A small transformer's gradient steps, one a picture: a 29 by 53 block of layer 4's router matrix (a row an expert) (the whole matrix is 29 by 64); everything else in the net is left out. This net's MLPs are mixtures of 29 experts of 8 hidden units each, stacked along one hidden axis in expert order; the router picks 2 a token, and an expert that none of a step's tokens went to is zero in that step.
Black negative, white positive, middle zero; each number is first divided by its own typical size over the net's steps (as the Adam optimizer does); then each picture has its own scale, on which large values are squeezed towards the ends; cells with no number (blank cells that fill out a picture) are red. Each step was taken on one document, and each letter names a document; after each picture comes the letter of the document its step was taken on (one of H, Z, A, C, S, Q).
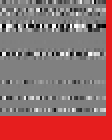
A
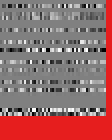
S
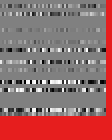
S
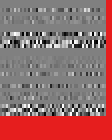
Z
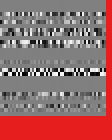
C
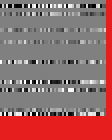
S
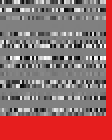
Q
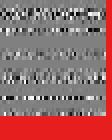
A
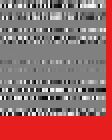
S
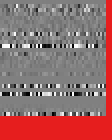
Z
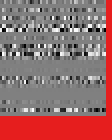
A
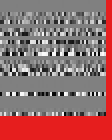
C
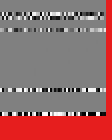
S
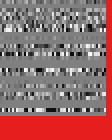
A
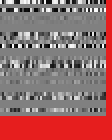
Q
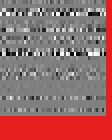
A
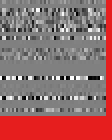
A
